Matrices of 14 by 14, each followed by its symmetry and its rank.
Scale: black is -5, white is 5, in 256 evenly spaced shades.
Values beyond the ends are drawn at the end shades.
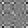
symmetric, rank two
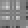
symmetric, rank one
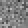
antisymmetric, full rank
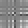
symmetric, rank one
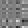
neither, rank one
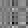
neither, rank one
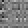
neither, rank three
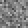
antisymmetric, full rank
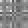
symmetric, rank two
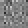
neither, rank three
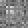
symmetric, rank two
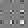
symmetric, rank one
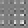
symmetric, rank one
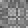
symmetric, rank two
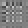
symmetric, rank one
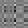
neither, rank one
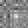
symmetric, rank two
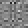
neither, rank three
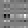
neither, rank one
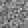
antisymmetric, full rank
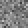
antisymmetric, full rank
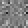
neither, rank three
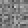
neither, rank three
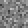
antisymmetric, full rank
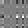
neither, rank one
